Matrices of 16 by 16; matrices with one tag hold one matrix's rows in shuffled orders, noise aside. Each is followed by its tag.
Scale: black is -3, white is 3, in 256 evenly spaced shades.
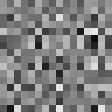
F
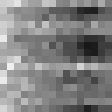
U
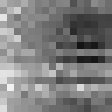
U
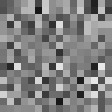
F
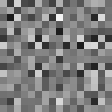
F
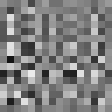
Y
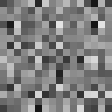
F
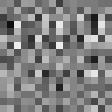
F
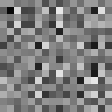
F
